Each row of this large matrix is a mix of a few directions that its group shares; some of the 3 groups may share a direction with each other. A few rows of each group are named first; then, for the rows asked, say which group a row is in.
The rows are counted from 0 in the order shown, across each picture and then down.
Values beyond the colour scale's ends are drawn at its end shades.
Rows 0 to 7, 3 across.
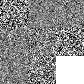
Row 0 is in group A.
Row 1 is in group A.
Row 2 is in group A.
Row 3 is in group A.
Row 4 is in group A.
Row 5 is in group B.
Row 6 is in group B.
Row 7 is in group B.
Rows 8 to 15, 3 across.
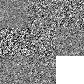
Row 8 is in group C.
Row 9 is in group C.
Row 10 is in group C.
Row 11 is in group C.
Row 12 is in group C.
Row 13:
C
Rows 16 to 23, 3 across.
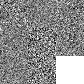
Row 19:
C
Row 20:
C
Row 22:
C
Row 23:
C
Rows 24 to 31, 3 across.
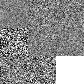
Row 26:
A
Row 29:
C
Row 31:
B
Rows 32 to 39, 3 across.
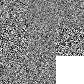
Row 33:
C
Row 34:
B
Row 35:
A
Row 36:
C
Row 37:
B
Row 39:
A
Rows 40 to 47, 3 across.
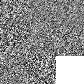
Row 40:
B
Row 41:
C
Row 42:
A
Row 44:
B
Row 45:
C
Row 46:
C
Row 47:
A
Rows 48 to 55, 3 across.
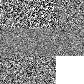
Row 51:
C
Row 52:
A
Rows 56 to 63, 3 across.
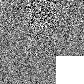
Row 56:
C
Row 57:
C
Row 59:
A
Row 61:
A
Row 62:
B
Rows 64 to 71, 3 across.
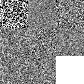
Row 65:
C
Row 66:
C
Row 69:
A
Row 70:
B
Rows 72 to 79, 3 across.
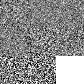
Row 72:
B
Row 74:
B
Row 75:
A
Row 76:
B
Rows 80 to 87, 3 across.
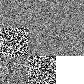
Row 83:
B
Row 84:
B
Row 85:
B
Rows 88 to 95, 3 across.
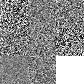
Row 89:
C
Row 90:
C
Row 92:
A
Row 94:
C
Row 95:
A
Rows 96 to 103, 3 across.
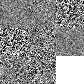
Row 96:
B
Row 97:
A
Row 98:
A
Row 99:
C
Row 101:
A
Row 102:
A
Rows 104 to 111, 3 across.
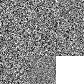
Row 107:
B
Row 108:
C
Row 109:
A
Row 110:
B
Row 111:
A
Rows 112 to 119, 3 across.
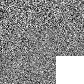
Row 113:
B
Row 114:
B
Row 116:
A
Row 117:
A
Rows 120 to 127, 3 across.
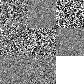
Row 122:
B
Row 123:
C
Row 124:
C
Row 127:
B
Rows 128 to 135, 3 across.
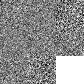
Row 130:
C
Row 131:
C
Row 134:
C
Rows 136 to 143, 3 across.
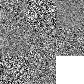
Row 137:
A
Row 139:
C
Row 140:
B
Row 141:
A
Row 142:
B
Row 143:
A
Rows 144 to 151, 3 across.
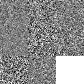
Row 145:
B
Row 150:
B
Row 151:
A
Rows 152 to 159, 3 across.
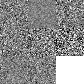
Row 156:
C
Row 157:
A
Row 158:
A
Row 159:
B
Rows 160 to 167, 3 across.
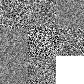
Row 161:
C
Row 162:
B
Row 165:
A
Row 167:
A
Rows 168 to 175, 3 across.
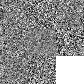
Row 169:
A
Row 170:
A
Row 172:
C
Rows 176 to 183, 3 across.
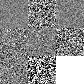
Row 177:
C
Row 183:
B
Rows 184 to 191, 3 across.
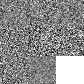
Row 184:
A
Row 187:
A
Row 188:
C
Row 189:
C
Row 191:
A
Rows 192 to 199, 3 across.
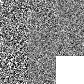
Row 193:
B
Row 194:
B
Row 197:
B
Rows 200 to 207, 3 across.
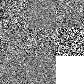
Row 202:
A
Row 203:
A
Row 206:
B
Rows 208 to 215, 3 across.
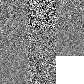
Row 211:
C
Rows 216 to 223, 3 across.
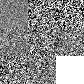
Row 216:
A
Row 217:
C
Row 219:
B
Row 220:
B
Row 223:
A
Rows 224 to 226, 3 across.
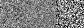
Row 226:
B
